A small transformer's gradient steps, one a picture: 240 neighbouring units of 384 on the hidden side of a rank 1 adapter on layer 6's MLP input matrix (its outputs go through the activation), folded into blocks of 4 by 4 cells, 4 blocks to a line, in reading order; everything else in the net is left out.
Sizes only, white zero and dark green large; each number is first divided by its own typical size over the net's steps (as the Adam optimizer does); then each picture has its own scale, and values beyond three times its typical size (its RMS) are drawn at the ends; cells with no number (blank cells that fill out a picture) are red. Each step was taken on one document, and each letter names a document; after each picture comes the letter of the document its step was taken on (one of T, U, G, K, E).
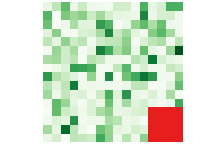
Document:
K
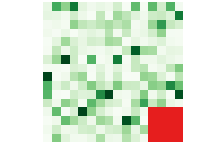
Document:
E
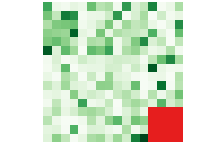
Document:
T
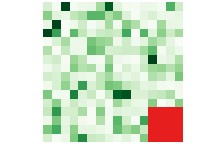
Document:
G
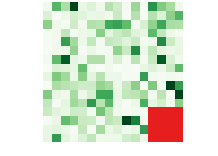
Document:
E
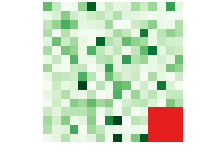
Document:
T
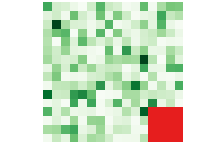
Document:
K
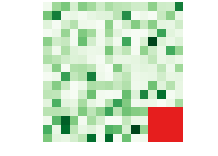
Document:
K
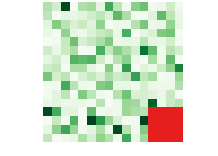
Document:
K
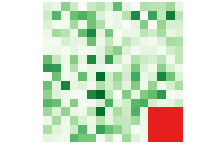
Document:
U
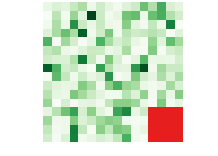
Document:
U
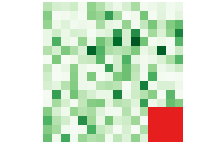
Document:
T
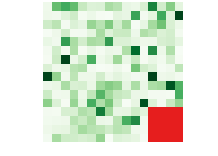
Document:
E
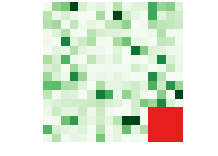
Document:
E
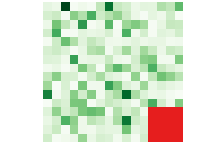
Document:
G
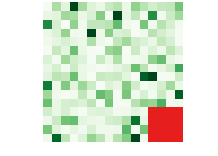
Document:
E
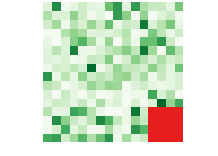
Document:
K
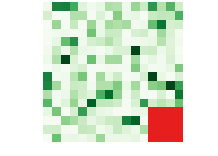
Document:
E
